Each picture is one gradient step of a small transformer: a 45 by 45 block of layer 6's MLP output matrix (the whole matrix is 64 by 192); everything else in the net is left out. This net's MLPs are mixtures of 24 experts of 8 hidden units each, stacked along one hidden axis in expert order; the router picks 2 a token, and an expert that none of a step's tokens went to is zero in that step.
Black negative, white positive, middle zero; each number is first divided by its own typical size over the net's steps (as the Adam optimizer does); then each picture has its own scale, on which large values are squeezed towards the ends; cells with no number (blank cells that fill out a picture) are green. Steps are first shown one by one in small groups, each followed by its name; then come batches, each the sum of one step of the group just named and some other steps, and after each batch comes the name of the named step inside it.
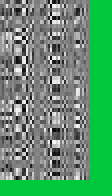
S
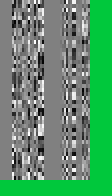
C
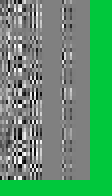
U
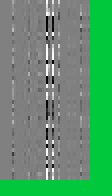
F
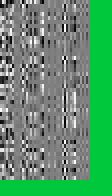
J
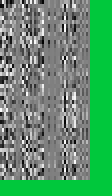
J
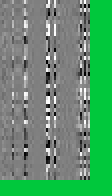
S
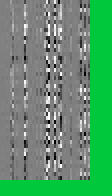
S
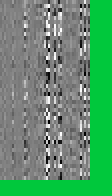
C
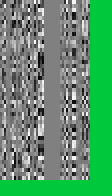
C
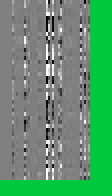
F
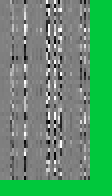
S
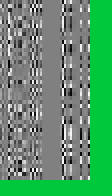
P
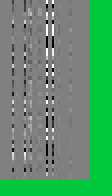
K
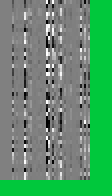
K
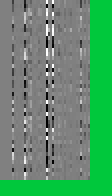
K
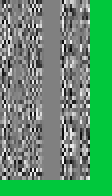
P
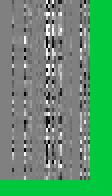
K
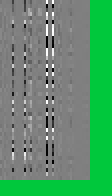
K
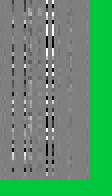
K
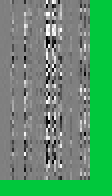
K
